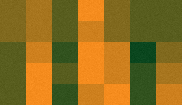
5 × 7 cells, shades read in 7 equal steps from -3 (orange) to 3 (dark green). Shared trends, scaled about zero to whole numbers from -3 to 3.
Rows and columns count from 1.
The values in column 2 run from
-3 to -1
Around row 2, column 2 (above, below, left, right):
-1 -2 0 1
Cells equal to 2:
4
